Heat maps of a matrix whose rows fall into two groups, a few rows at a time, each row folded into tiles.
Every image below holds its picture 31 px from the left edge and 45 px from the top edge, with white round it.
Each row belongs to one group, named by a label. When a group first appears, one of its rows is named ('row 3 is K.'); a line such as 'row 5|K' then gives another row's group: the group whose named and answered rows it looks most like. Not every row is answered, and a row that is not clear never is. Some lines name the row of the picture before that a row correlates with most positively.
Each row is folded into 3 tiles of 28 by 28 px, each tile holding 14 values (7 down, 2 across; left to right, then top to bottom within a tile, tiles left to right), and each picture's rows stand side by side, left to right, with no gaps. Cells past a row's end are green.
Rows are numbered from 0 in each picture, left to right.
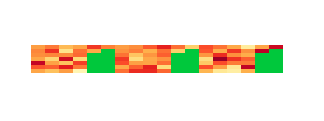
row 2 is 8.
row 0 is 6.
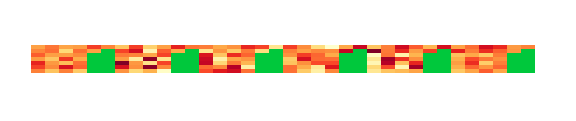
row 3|8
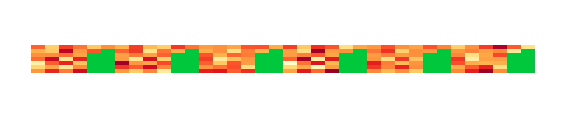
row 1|6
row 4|6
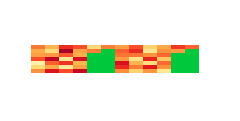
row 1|6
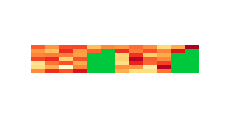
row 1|8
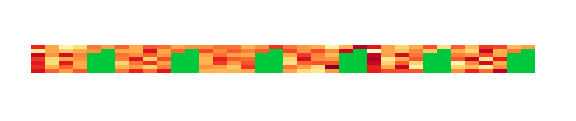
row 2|8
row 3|8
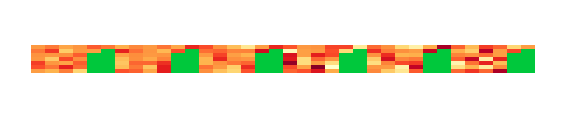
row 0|6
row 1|8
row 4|8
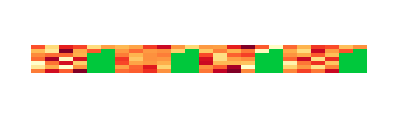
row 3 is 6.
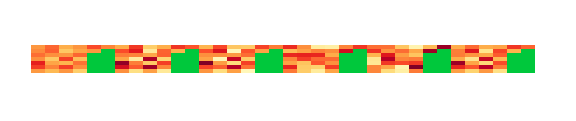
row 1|6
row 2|6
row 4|8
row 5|6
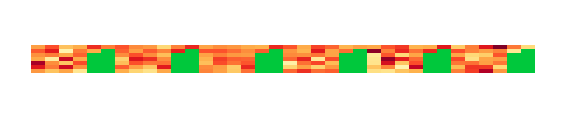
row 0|6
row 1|8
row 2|8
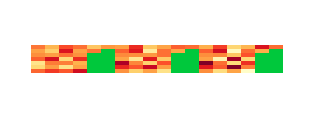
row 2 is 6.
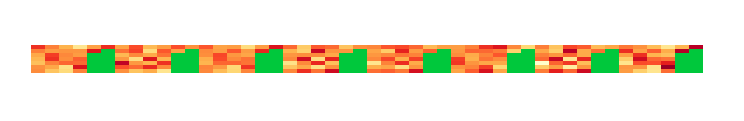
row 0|8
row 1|6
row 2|8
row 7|8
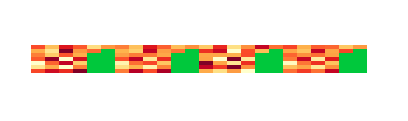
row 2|6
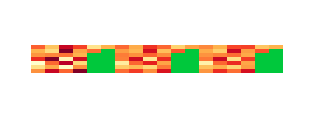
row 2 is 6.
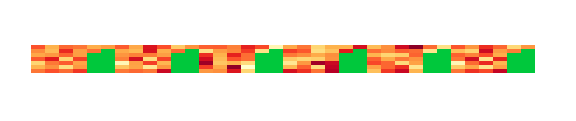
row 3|8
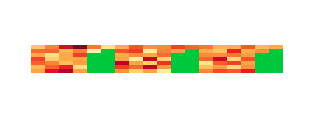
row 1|6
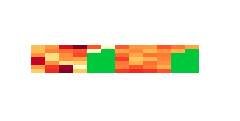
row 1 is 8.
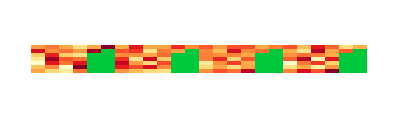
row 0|8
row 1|6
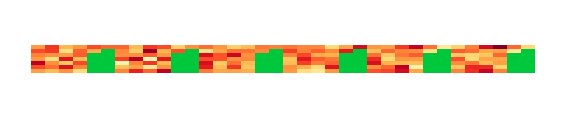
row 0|6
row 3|8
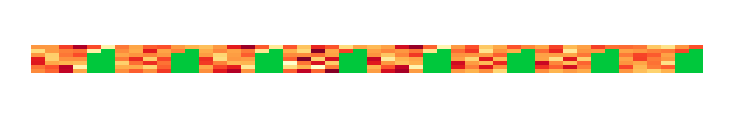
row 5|6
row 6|6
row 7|8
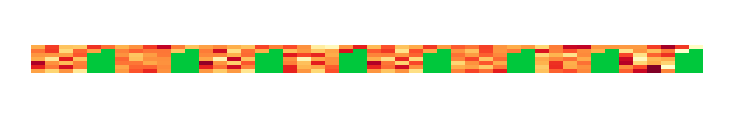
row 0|6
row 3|8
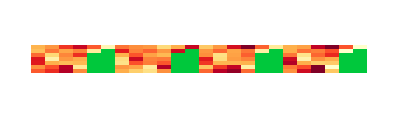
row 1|8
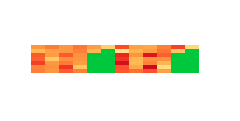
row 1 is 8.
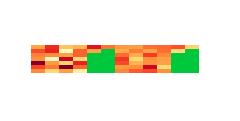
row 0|6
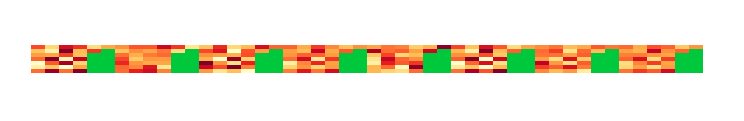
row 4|8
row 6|6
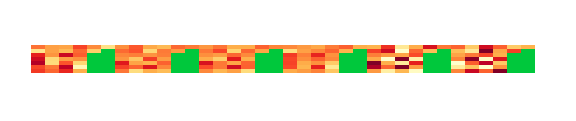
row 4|6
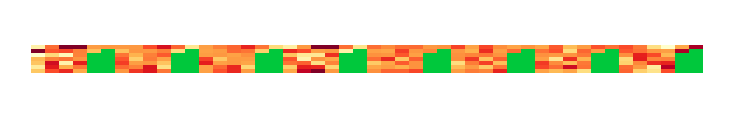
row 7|8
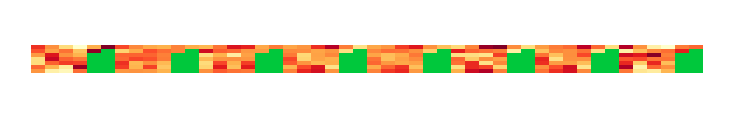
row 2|8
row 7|8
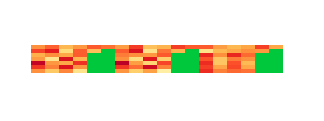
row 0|6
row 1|6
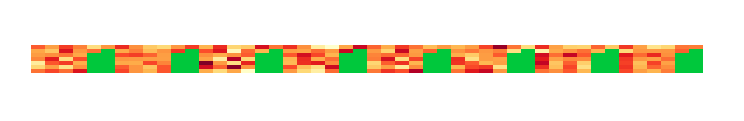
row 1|8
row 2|6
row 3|8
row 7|8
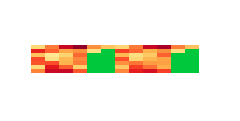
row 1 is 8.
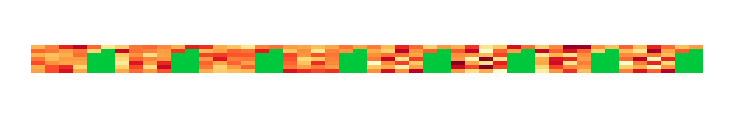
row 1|8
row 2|8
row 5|6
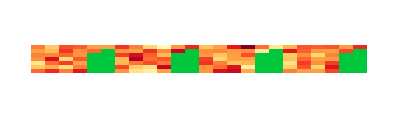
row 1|8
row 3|8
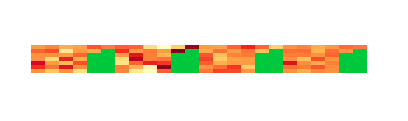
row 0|6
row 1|8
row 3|6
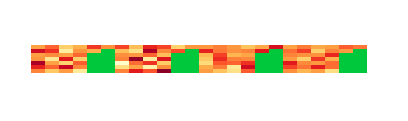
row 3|6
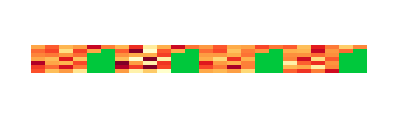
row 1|6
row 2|6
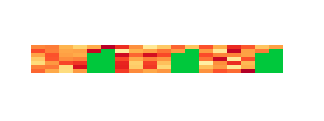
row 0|8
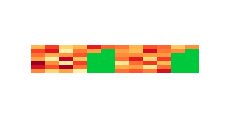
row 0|6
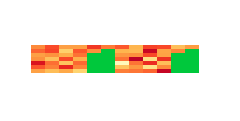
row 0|6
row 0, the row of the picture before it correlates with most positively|0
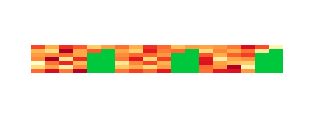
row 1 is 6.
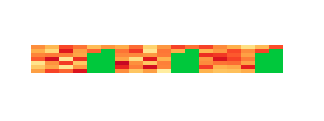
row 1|6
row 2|8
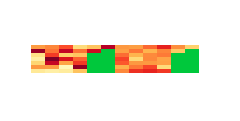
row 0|8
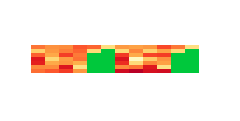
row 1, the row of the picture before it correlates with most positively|1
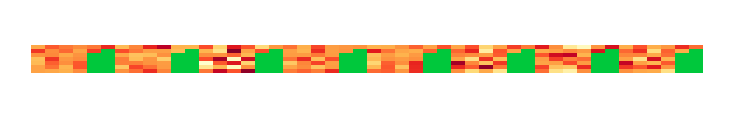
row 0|8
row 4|8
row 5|6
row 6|8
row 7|6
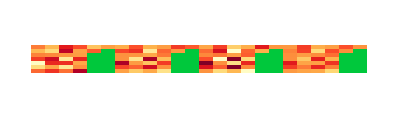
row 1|6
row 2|6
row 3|6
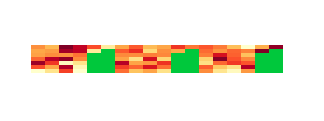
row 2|8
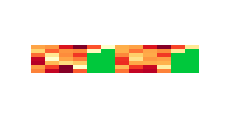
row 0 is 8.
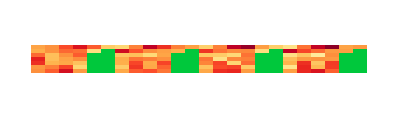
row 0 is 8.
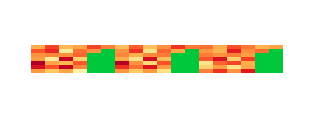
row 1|6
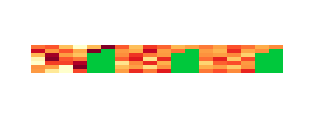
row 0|8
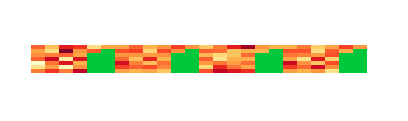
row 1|6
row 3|6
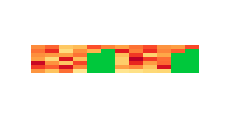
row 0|6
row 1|8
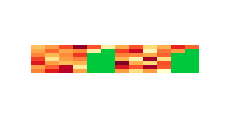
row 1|6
